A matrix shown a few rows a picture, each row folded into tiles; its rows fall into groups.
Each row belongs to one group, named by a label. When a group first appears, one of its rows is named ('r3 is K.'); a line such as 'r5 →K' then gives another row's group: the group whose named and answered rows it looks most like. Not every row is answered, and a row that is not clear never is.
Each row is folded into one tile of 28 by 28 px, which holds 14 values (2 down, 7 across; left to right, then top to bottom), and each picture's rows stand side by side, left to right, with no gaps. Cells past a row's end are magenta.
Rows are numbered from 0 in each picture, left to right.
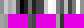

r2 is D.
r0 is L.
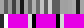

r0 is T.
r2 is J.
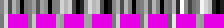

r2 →L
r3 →L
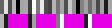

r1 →J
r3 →T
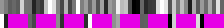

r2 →D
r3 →T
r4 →L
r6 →J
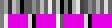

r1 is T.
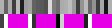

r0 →T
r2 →J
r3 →T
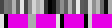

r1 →L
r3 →J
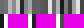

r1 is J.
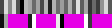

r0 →J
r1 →T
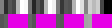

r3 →L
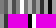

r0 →D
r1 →T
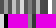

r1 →D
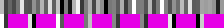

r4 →D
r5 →D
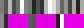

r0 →D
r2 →T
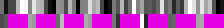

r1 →L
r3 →L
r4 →D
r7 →L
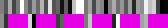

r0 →D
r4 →T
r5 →L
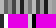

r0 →T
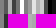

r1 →L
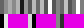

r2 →D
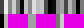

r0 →J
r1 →L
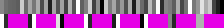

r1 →T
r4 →T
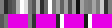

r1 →D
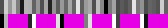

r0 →J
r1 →T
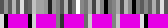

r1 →J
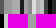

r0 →J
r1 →L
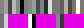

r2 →D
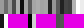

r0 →T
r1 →J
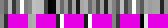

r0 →D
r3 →T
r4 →D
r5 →J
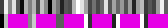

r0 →J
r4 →T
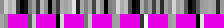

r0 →L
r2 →J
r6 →L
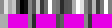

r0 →L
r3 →D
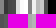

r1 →L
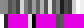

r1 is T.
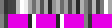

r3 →D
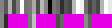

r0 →D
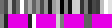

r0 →D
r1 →T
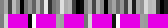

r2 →L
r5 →L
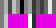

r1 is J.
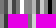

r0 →D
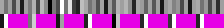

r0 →T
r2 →J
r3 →T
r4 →J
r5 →T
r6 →T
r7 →T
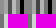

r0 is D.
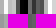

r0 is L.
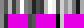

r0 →D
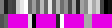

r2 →T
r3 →L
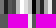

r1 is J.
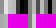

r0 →L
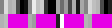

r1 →L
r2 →T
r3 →L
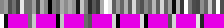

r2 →J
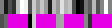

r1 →J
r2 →L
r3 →D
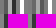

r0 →D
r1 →D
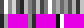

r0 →J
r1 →D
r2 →T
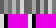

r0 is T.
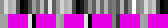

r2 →L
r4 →D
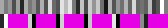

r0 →T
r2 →J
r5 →D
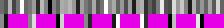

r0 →D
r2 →J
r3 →D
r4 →T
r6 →J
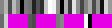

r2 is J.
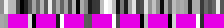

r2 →T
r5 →J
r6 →J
